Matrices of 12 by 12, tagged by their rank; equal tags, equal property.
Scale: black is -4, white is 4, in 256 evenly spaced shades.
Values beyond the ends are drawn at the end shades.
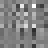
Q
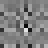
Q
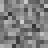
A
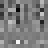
Q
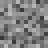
A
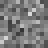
A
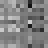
Q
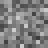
A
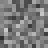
A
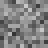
A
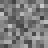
A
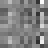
Q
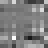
Q
